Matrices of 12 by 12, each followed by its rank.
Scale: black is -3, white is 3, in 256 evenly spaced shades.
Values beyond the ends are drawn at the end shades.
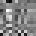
two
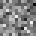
full rank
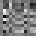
two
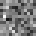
full rank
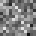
full rank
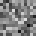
full rank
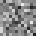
full rank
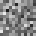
full rank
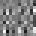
two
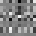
two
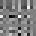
two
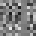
two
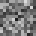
full rank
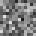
full rank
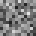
full rank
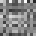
two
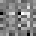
two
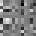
two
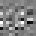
two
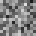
full rank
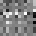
two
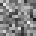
full rank
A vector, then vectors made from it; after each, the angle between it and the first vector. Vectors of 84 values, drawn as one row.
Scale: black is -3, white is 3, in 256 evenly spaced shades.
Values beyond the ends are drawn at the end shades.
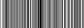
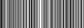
nearly opposite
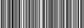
partly opposed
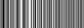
orthogonal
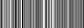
orthogonal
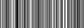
partly aligned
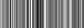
partly aligned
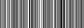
partly opposed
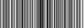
partly aligned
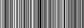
partly aligned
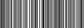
partly opposed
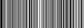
nearly opposite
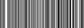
partly opposed
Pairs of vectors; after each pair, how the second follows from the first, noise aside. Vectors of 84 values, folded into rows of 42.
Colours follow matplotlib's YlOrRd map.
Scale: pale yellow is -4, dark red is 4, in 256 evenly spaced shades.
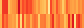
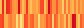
sign-scrambled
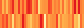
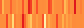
partly zeroed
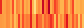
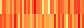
negated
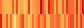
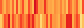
shuffled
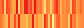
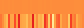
partly zeroed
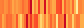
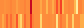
partly zeroed
